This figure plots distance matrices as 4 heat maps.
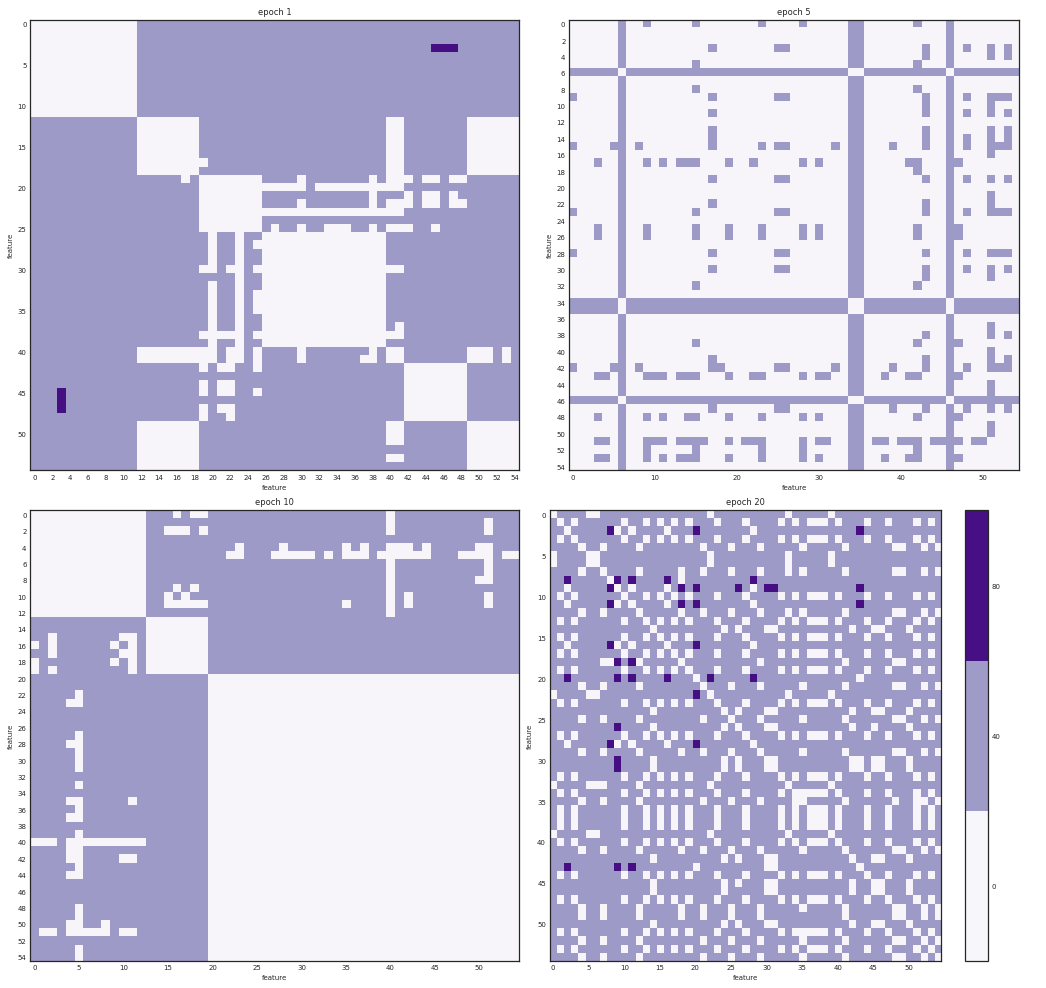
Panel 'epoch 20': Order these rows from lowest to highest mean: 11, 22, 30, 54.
54, 30, 22, 11
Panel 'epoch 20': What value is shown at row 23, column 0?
40
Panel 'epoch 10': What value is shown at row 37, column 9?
40
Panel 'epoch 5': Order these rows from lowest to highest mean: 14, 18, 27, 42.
27, 18, 14, 42
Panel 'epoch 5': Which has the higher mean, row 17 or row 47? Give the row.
17
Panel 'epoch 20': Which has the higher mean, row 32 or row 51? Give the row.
32
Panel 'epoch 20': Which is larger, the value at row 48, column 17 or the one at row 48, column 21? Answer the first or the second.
the first
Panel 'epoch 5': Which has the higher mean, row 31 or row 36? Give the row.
31
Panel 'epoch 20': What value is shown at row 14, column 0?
40
